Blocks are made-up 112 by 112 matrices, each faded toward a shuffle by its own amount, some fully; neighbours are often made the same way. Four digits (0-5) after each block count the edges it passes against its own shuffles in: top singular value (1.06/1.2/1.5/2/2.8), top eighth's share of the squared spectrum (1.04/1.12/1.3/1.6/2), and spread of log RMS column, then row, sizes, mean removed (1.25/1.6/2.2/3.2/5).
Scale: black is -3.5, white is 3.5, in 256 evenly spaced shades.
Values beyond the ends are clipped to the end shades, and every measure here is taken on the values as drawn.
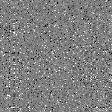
4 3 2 1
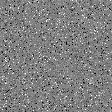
3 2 1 0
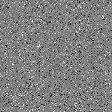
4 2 1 1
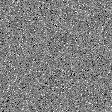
0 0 0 0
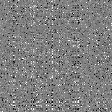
4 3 2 2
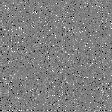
4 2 1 1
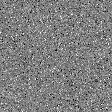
0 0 0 0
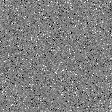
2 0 0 0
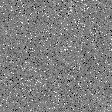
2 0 0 0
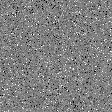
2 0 0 0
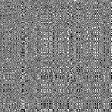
5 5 4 3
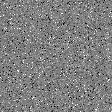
2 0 0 0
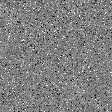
2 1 0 0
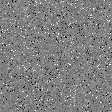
0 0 0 0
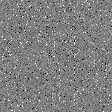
2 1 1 0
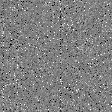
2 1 2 0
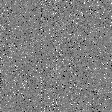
1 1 1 0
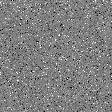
0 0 0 0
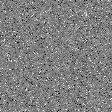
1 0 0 0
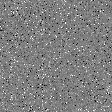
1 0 0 0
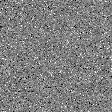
2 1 0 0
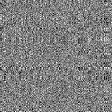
5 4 3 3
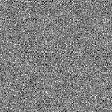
4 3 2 2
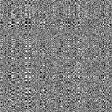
5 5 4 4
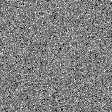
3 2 0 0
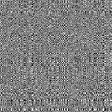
5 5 4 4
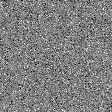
1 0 0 0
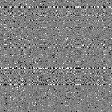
5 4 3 3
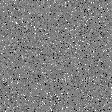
2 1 0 0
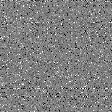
4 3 1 2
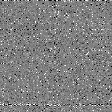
4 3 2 2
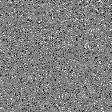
3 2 0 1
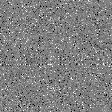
3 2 0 1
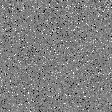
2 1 0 0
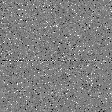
3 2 0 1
